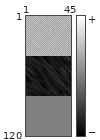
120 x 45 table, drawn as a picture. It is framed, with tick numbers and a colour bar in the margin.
It is made of 3 by 1 panels. Panel 1,1: high, checkered. Panel 2,1: very low, slanting down to the right, faint in contrast. Panel 3,1: middling, flat.
